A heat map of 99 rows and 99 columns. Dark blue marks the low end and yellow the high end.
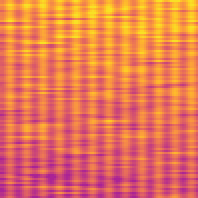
Histogram: bell-shaped. Slope: up to the top. Stripes: upright, repeating 12 times.
